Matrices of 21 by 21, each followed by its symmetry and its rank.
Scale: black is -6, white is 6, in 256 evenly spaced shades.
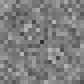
symmetric, full rank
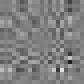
antisymmetric, rank two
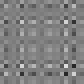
symmetric, rank one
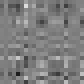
neither, rank two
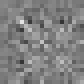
symmetric, rank three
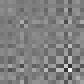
symmetric, rank two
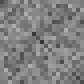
symmetric, full rank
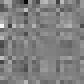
antisymmetric, rank two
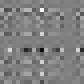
neither, rank two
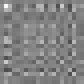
symmetric, rank two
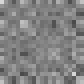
symmetric, rank three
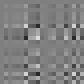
symmetric, rank one
